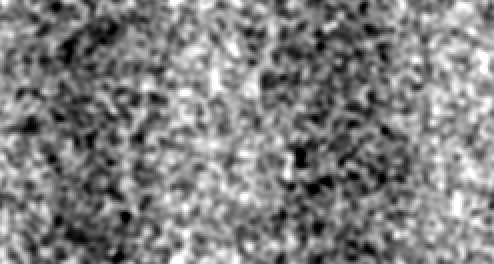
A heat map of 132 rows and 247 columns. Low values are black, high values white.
No seam splits the table. Stripes running up and down repeat 2 times from left to right. The values follow a bell shape. Overall the values sit about 50% of the way up the scale.
